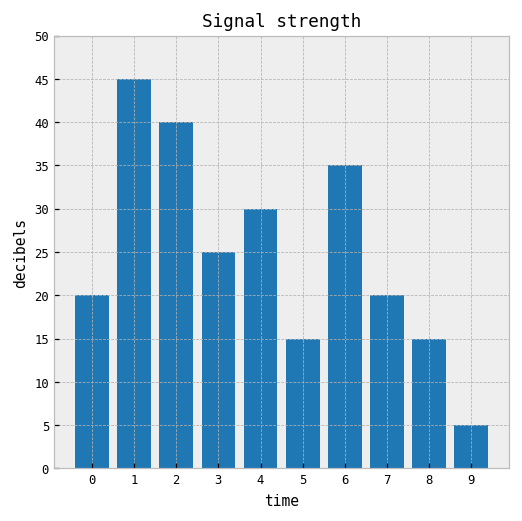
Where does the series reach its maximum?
1
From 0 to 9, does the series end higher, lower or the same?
lower
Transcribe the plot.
Title: Signal strength
x-axis: time, ticks 0 1 2 3 4 5 6 7 8 9
y-axis: decibels, ticks 0 5 10 15 20 25 30 35 40 45 50
Values:
20 45 40 25 30 15 35 20 15 5
